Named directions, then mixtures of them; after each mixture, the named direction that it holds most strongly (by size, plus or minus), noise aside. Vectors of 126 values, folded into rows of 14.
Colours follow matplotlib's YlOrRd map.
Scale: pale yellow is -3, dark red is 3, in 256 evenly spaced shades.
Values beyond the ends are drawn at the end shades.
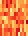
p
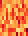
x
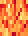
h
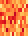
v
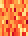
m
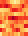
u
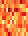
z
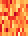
p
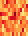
v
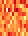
z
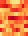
u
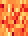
z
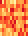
p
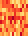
v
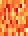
x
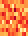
m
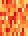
v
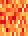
v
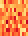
m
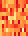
v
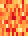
m
